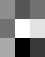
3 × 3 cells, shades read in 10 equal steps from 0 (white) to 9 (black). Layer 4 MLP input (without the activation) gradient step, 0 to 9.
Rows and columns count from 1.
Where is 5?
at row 1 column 3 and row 2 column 1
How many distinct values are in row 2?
3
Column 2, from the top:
6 0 9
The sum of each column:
12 15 13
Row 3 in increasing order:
3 7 9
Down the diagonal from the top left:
4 0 7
